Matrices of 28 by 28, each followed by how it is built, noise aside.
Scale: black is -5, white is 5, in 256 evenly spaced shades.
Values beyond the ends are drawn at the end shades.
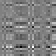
low rank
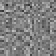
low rank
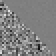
lower triangular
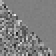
lower triangular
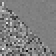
lower triangular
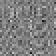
low rank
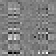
low rank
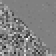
lower triangular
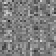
low rank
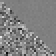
lower triangular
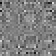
low rank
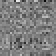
low rank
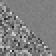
lower triangular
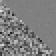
lower triangular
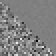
lower triangular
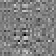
low rank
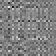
low rank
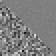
lower triangular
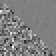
lower triangular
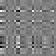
low rank
